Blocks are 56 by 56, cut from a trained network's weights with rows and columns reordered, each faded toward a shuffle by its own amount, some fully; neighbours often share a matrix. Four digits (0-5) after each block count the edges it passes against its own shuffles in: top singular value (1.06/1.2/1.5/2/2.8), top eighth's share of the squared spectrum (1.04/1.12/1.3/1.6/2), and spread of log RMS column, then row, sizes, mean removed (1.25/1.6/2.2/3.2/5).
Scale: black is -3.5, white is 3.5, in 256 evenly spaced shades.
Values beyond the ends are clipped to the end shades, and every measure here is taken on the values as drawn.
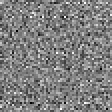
3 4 1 2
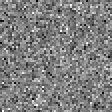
0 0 0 0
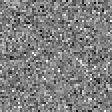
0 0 0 0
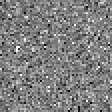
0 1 0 0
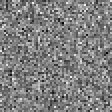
1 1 0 0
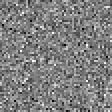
0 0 0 0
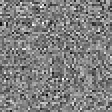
3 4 0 2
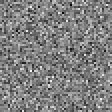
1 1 0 0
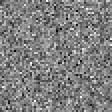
0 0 0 0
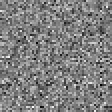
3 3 0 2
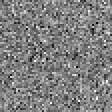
0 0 1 0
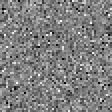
1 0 0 0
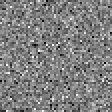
1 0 0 0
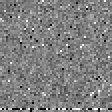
3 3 0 1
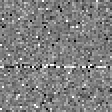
3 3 0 1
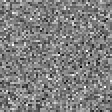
1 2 0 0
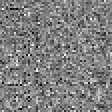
2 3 1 2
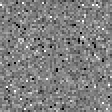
1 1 0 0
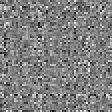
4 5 2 3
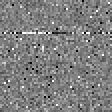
3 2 0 1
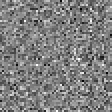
3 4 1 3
